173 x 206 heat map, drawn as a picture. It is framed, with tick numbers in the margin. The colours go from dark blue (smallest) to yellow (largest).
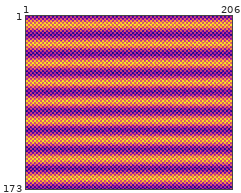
Seam: none. Stripes: horizontal, repeating 9 times. Slope: none. Mirror symmetry: left to right. Average level on the scale: 50%.
